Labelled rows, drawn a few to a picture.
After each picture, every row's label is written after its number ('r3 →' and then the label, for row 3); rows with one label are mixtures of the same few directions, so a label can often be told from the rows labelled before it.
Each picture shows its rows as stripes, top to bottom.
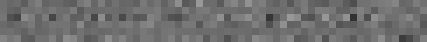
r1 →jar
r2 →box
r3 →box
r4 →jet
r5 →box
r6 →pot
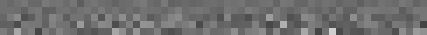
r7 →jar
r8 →jar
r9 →box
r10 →jet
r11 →jet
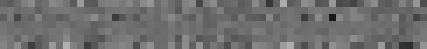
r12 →jet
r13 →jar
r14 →jet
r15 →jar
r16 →pot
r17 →jar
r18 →pot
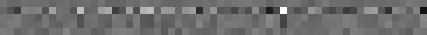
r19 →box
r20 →jet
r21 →jet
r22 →jet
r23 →jar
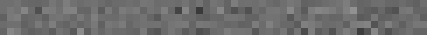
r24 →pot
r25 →jar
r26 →box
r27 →box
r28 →box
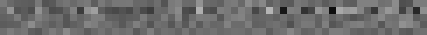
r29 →jar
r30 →jet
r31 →jar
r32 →pot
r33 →pot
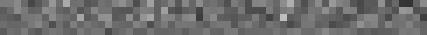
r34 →pot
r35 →jar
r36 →jet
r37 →pot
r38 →pot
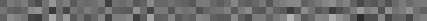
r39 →pot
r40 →pot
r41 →pot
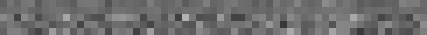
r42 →pot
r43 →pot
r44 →jar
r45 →jet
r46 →pot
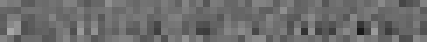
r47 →pot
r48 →jet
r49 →box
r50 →box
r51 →box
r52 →jar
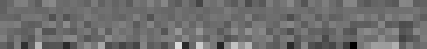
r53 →jar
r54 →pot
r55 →pot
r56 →pot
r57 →jar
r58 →pot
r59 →jar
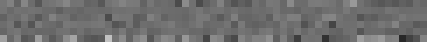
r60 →jar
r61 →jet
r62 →pot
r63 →jet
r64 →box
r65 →pot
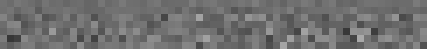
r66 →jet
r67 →jar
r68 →jar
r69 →box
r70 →box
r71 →box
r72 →jet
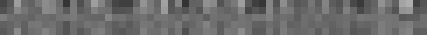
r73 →jar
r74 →jar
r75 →pot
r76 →jar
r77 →jar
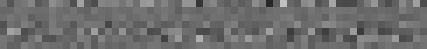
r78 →jet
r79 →jar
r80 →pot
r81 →pot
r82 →box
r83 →jar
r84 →box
